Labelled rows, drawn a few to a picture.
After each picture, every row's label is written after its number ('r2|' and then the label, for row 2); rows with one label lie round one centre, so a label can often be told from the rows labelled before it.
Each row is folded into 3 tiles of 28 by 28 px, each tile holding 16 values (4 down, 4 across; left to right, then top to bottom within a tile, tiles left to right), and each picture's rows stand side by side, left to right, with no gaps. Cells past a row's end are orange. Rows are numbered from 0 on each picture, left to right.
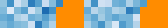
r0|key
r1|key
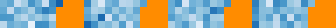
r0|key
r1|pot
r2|key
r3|pot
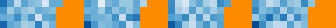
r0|pot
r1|pot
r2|pot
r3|pot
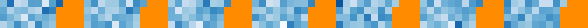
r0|key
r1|key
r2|key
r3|key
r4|pot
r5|key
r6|pot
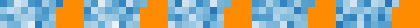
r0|key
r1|key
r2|key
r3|key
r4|pot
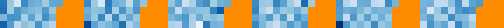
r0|pot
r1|pot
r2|key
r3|pot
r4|pot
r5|key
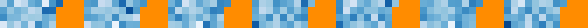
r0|key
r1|key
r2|key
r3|pot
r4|pot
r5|key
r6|pot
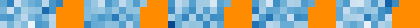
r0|key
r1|pot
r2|pot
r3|pot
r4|key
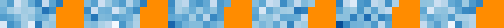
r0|key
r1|key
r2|pot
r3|key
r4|pot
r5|key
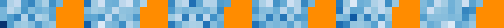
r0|pot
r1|pot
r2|pot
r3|pot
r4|pot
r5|key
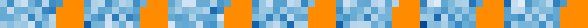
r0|key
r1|pot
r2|key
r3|pot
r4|pot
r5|pot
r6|pot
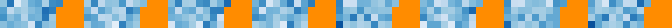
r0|key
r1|key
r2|key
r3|key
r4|pot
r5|key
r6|pot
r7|pot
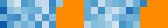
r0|pot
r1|key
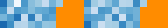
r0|pot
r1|pot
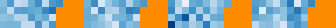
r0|key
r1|key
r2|pot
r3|key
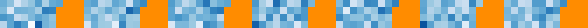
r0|key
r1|key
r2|key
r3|pot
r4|key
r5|pot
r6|key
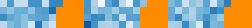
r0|key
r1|pot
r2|key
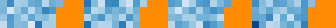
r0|key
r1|pot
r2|key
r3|pot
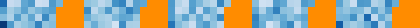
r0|pot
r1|key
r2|pot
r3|pot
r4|pot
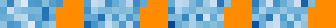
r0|key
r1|pot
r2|pot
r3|pot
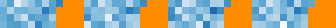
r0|key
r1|key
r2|key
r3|key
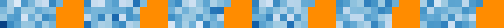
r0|pot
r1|pot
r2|key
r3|pot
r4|key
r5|key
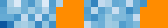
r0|pot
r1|key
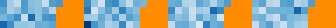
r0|pot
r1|pot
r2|key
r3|key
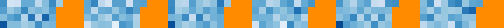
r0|pot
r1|key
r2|pot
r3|key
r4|pot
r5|key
